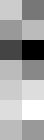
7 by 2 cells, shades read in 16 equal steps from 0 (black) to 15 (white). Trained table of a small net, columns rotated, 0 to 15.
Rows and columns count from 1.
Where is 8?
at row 4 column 2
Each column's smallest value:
4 0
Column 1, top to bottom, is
12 9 4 11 12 13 11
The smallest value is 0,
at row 3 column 2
